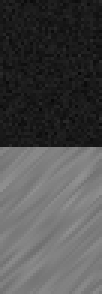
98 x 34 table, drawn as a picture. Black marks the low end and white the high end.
The table splits into 2 rows of 1 panel. Panel 1,1: very low, fine-grained, faint in contrast. Panel 2,1: middling, slanting up to the right, faint in contrast.
